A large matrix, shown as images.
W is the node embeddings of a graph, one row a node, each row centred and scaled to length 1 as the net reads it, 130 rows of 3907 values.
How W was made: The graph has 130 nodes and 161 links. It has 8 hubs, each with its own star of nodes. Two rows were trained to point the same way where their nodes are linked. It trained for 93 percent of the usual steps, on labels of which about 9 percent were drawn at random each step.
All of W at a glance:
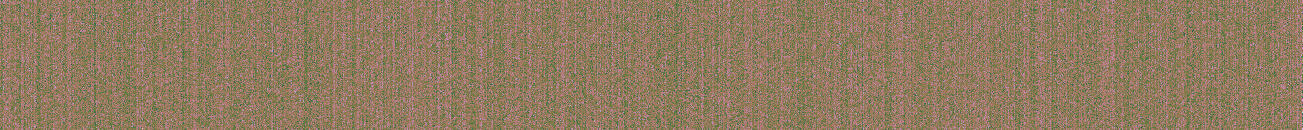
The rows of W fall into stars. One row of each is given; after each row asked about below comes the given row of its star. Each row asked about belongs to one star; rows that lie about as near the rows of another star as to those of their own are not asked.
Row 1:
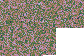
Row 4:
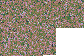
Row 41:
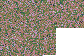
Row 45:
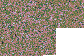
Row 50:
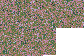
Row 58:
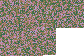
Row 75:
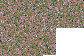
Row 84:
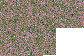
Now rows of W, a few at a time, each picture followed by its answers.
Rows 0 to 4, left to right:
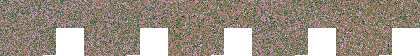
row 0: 41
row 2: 1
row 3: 58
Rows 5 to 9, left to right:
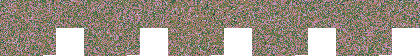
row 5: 75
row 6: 41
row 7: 1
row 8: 50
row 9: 4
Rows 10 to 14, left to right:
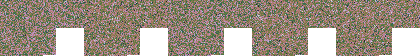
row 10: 75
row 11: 50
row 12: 45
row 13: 58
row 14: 84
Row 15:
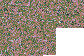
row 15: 50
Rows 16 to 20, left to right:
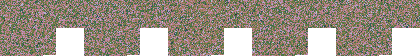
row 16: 50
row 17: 58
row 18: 50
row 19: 58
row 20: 1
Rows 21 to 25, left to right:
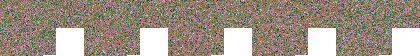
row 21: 45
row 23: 75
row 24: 45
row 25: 4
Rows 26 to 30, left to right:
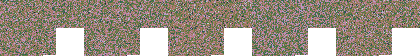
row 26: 75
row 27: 50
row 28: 4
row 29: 75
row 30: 4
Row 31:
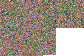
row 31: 4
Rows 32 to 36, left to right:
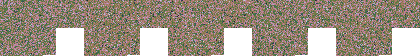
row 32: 84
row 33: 1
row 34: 1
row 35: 41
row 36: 1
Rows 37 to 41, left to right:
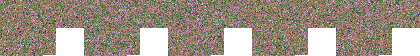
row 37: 1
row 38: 50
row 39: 41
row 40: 1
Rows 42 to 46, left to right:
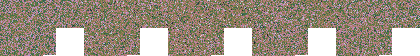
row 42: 41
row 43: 50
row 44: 45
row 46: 45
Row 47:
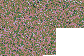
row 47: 45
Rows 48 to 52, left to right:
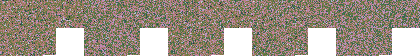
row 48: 1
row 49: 84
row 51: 84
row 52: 4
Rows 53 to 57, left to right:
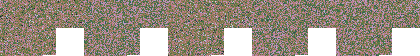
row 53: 58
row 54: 84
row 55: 41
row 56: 4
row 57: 4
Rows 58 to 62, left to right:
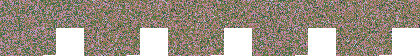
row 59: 41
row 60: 50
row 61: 75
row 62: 50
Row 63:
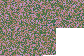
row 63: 1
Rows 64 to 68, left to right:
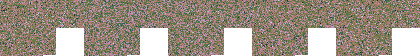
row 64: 50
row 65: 41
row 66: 50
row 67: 45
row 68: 4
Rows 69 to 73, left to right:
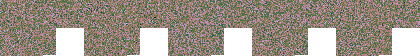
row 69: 84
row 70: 84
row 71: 45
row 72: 41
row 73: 50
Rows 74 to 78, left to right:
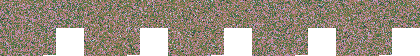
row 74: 75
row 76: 75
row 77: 50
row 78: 4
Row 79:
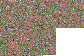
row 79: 84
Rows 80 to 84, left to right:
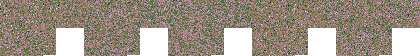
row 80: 58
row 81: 50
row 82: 4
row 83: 41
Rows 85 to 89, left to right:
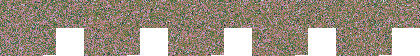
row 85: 45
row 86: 4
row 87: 4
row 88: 4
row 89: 41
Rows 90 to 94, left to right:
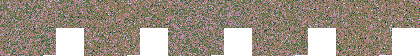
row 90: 75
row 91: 75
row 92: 58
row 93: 41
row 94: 75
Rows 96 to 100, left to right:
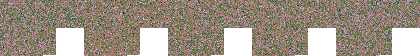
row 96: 4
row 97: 84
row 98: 1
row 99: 84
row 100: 41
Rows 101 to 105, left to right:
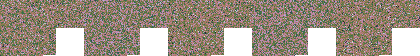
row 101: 41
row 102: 4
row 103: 75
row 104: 45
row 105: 84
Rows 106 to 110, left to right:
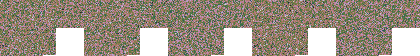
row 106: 41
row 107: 50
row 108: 4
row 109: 41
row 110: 4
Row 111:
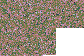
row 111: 1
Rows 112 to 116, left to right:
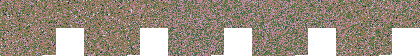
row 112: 58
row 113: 75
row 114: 50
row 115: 1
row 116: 41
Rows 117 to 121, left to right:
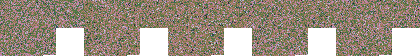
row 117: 50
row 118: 84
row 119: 45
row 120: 4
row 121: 58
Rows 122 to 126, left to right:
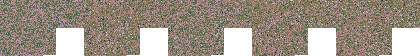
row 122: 50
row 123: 58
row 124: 50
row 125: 45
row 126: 45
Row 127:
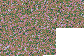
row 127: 41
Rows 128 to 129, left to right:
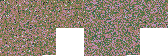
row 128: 58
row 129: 4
